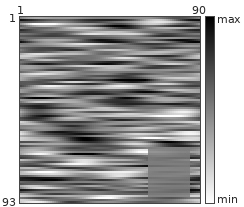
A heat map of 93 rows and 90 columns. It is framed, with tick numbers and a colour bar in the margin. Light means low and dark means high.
The halves do not mirror each other. Streaks run across, left to right. An odd patch, calmer than its surroundings, sits in the bottom right. The histogram is bell-shaped.
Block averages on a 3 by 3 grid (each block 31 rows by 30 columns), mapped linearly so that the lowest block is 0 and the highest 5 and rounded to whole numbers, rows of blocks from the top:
244 / 550 / 214
